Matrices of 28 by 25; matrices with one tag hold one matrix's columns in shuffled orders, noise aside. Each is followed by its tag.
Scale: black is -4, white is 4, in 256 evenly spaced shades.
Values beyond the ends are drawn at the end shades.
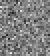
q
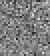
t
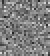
t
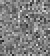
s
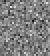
q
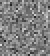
s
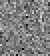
s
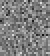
q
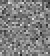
t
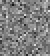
s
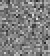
t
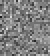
s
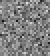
q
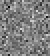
s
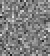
s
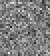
t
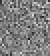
t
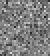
t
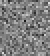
q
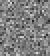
q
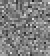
t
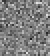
t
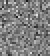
t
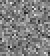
q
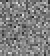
t
